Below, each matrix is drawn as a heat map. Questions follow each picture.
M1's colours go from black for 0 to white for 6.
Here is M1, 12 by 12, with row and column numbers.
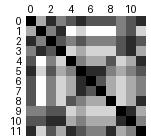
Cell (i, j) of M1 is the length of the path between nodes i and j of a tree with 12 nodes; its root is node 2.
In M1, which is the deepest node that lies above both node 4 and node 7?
0
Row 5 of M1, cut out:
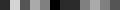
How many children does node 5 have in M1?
2
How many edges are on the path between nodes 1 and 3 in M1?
1
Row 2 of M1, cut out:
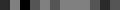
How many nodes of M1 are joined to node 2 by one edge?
2
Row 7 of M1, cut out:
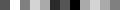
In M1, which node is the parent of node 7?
5
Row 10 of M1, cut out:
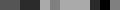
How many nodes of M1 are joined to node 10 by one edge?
3
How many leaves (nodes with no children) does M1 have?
6
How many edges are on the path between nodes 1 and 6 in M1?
6
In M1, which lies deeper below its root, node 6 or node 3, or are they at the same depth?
node 6
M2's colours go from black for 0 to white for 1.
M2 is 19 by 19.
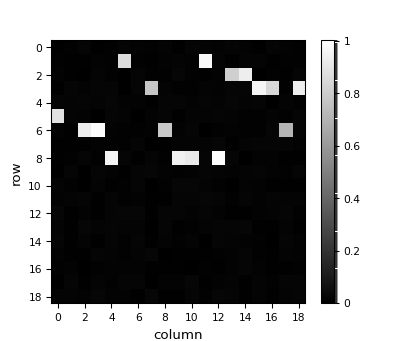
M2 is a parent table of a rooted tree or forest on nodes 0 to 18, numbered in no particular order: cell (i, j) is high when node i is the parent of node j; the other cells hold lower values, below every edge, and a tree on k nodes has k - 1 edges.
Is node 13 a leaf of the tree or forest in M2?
yes
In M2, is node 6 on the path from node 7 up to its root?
yes
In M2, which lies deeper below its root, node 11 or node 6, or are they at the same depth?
node 11
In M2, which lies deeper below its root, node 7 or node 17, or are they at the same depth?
node 7
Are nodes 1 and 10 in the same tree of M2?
no
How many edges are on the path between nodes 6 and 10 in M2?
2
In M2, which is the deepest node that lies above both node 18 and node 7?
3
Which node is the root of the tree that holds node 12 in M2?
6
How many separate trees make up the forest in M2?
2
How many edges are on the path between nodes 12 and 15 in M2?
4
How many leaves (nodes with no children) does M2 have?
13
